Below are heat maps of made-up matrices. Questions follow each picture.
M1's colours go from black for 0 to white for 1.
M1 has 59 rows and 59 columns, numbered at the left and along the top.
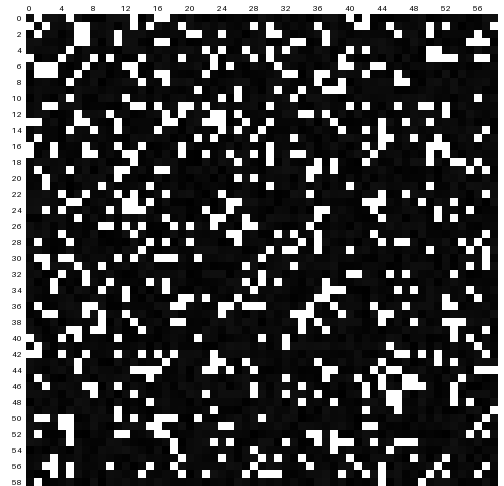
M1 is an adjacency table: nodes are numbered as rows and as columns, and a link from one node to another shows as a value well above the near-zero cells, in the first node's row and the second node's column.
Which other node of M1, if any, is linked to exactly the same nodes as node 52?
node 19
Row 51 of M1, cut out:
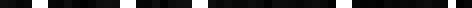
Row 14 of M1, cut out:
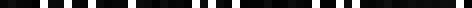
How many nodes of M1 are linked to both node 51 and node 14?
4
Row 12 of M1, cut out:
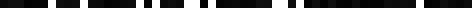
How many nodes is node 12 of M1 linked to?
11
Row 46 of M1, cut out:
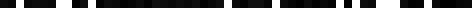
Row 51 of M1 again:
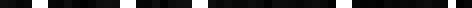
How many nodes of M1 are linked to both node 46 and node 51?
1
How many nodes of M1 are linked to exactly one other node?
0
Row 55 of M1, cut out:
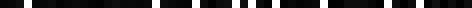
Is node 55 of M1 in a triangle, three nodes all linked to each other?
yes
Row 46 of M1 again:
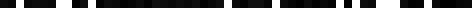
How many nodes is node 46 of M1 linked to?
12
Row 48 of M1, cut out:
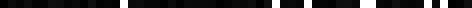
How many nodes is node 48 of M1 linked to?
7
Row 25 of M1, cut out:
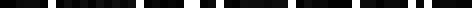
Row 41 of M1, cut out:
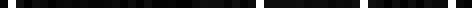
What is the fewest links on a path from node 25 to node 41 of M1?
3
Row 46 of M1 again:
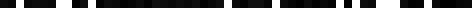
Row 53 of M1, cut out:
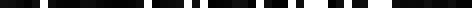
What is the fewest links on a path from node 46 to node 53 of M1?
1
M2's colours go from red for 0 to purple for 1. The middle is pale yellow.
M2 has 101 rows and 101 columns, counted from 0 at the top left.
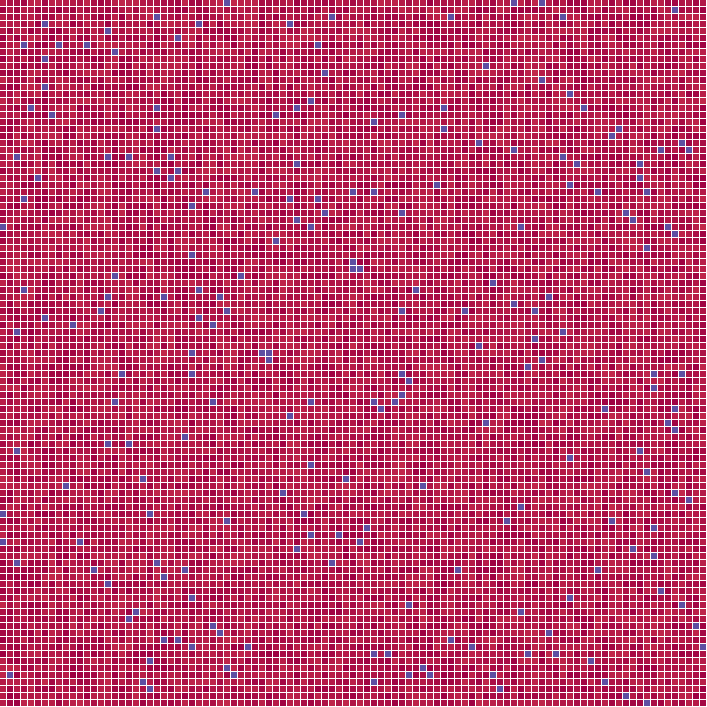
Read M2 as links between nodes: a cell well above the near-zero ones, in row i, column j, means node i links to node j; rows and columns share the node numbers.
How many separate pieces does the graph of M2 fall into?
3
